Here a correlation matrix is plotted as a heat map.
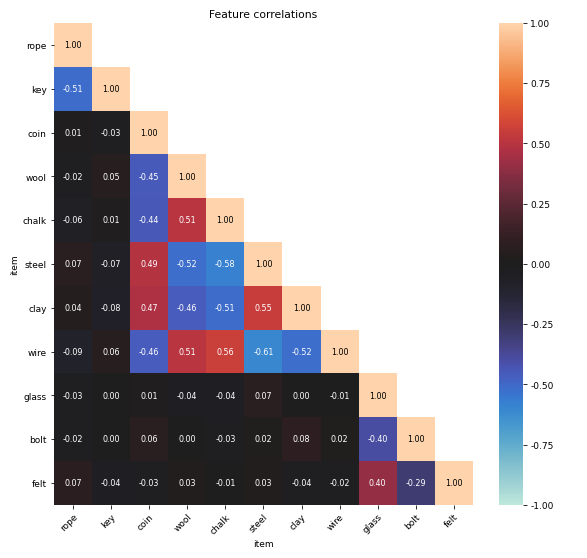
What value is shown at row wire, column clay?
-0.52
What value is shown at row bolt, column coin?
0.06
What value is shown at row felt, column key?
-0.04
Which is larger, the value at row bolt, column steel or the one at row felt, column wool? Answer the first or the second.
the second
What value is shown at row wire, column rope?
-0.09
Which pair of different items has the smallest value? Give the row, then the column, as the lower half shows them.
wire, steel
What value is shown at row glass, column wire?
-0.01
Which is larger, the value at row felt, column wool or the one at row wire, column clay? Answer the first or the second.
the first
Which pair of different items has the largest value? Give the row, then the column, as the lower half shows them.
wire, chalk
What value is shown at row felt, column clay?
-0.04
